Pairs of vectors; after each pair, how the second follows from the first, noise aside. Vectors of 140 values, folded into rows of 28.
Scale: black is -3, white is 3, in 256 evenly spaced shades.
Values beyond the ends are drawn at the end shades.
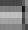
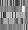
sign-scrambled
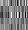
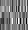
wrapped around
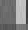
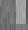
shrunk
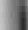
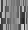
sign-scrambled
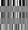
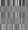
shrunk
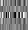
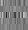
shrunk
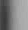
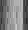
wrapped around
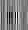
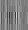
shrunk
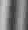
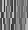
sign-scrambled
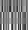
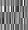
wrapped around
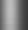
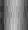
wrapped around
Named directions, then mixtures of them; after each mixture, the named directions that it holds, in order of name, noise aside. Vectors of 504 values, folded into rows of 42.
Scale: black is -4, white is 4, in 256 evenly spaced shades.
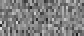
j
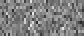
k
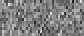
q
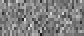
k, q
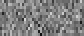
k, q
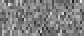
q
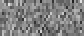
q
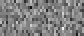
j, k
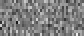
j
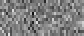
j, k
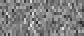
k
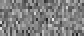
j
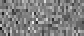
j, k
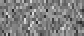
k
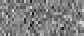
k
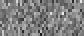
j, q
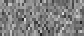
k, q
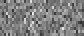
k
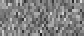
j, q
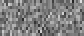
q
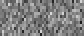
j, q
